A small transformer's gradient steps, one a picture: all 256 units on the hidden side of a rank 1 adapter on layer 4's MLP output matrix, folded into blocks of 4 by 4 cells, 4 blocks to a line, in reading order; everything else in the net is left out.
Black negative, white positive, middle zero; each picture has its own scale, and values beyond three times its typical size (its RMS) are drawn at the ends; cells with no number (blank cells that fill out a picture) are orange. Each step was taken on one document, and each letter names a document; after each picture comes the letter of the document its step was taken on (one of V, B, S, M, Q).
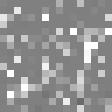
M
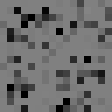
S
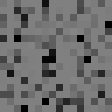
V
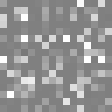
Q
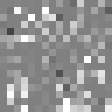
S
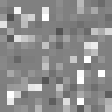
M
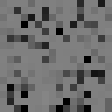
S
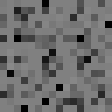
V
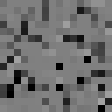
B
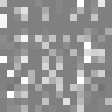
Q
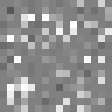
S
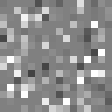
Q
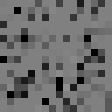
Q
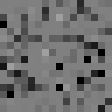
B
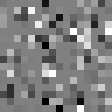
V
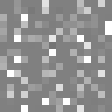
V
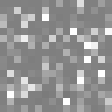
M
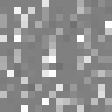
V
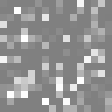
Q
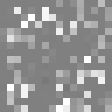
S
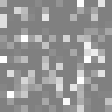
Q
